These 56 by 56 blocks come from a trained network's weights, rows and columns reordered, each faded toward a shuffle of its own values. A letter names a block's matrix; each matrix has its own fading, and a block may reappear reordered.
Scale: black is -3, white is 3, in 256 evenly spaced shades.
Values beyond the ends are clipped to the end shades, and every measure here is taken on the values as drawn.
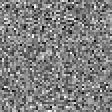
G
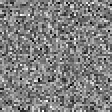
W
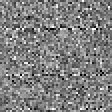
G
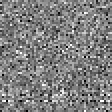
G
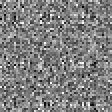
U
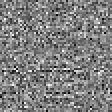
G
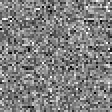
G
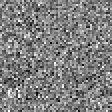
W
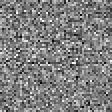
G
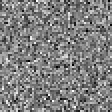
W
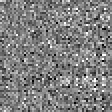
U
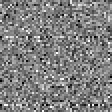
G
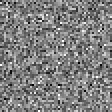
W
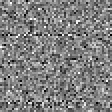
G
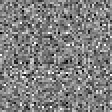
U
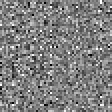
U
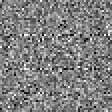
G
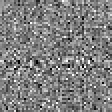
U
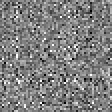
U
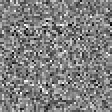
G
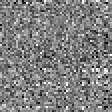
U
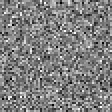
W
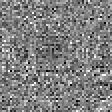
U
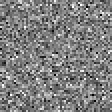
G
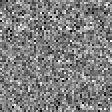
G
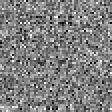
G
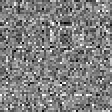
U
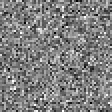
W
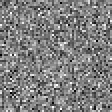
W
